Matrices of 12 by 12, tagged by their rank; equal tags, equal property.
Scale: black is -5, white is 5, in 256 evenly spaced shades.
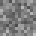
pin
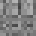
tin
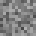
pin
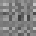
tin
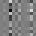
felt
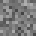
pin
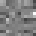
tin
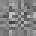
tin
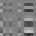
felt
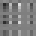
felt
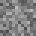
pin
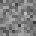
pin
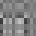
felt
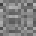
tin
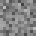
pin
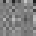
tin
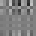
felt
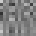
tin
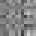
tin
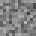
pin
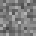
pin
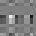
felt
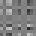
felt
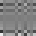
felt
